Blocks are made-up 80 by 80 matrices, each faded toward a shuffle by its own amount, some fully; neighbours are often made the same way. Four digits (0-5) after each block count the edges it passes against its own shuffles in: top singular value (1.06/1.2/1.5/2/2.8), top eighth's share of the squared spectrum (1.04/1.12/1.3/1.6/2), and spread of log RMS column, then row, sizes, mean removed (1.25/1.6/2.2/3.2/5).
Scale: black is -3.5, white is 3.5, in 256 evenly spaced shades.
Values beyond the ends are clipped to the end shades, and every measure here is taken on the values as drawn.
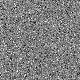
0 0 0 0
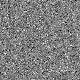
0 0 0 0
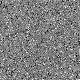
0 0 0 0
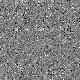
2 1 0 0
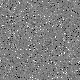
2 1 0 0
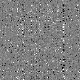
4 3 2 1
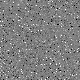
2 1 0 0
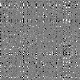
4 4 3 3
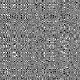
5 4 3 3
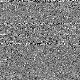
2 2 0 3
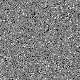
1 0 0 1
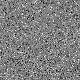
0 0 0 0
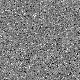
0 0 0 1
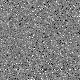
1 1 0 1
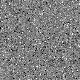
0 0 0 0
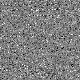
1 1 0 2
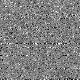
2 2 0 3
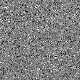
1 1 0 2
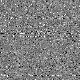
1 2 0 3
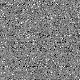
1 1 0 2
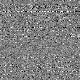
2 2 0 3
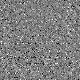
1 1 0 2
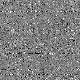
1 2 0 2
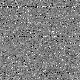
2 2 0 2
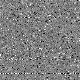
2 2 0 2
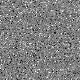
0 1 0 2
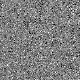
0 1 2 0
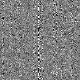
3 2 3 0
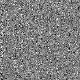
0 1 2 0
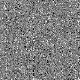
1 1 2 0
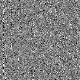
2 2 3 0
